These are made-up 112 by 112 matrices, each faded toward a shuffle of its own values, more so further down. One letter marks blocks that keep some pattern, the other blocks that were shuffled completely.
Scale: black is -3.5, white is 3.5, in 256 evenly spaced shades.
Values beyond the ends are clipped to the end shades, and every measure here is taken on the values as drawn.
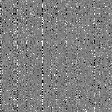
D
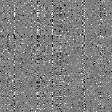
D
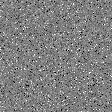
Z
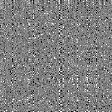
D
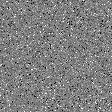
Z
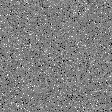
Z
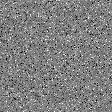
Z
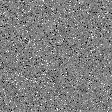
Z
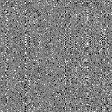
D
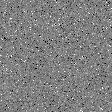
Z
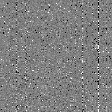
D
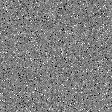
Z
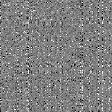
D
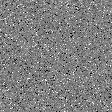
Z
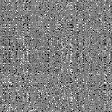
D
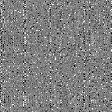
D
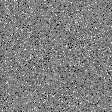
Z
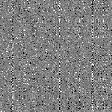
D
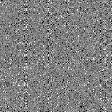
D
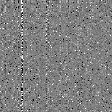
D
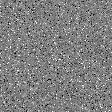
Z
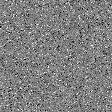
Z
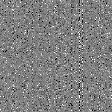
D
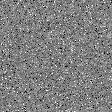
Z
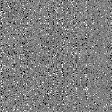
D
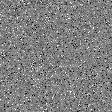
Z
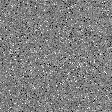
Z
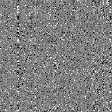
D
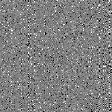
D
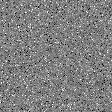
Z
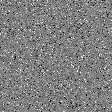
Z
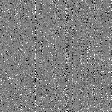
D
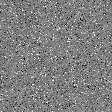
Z
